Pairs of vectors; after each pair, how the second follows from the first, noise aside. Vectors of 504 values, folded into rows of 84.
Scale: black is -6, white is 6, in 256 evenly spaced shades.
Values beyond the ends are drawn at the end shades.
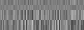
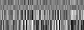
scaled up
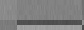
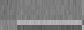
negated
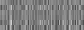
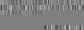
partly zeroed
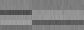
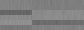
shrunk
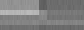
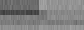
negated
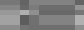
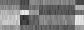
scaled up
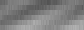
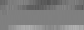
partly zeroed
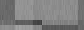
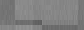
shrunk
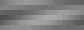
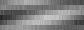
scaled up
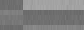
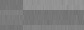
shrunk
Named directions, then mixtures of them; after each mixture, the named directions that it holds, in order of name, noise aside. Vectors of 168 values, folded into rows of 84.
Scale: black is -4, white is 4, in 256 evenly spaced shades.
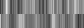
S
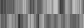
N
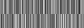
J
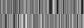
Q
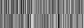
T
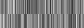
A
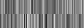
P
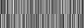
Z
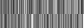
N, Q, T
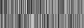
A, N, T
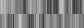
N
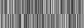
A, J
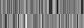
Q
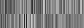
J, N, P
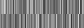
J, N, Z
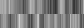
N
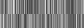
A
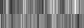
J, N, S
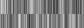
A, N, Z
